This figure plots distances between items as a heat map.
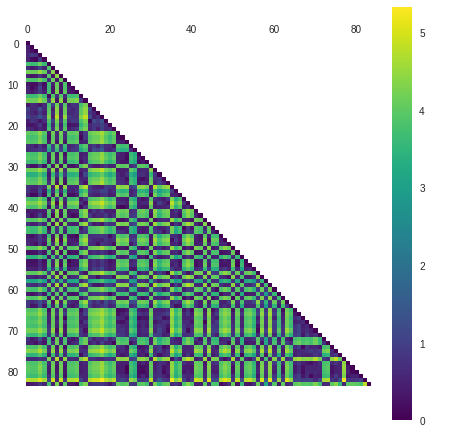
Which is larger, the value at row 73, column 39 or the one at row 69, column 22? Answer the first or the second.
the first
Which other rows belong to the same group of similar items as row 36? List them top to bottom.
0, 1, 2, 3, 4, 6, 8, 10, 11, 12, 15, 16, 17, 18, 19, 20, 21, 25, 26, 30, 35, 37, 41, 42, 44, 47, 48, 49, 51, 53, 54, 55, 57, 59, 61, 63, 64, 72, 73, 77, 83
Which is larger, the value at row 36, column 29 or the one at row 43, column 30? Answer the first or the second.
the second
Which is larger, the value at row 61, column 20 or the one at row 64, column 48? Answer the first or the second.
the second
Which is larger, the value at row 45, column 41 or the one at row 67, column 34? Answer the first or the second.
the first
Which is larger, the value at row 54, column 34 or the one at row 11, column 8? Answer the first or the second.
the first
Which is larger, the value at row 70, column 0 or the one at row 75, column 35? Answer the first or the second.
the second
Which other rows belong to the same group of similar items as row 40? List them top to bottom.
5, 7, 9, 13, 14, 22, 23, 24, 27, 28, 29, 31, 32, 33, 34, 38, 39, 43, 45, 46, 50, 52, 56, 58, 60, 62, 65, 66, 67, 68, 69, 70, 71, 74, 75, 76, 78, 79, 80, 81, 82
